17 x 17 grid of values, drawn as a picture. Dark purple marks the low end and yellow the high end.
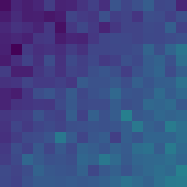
The halves do not mirror each other. The field climbs toward the bottom right. The bottom right is the ninth with the highest average. No regular stripes run through it. The ninth with the lowest average is the top left. No row or column stands out. The grain is fine, like static.
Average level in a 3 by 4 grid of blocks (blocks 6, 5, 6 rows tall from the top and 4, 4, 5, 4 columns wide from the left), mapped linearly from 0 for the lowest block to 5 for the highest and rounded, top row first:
0 1 2 3 | 1 2 3 4 | 2 3 4 5
